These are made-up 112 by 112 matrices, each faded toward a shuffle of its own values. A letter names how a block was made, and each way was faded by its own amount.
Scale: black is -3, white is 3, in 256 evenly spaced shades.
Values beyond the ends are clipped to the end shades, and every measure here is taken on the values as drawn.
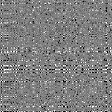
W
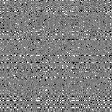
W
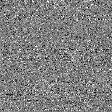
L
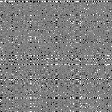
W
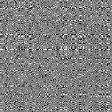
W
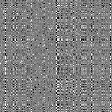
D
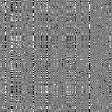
D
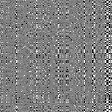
D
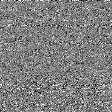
L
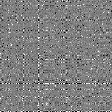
W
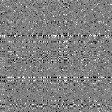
W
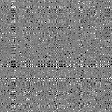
W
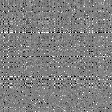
W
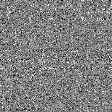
L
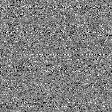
L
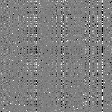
D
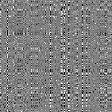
D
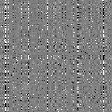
D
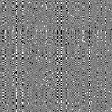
D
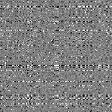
W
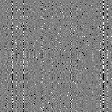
D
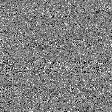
L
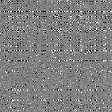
W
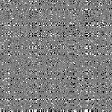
W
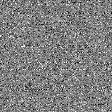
L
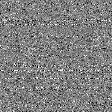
L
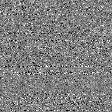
L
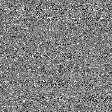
L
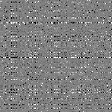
W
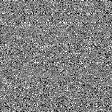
L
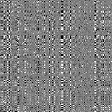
D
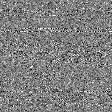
L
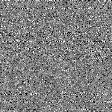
L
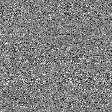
L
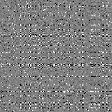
W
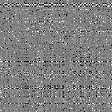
W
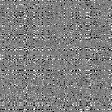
W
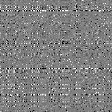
W
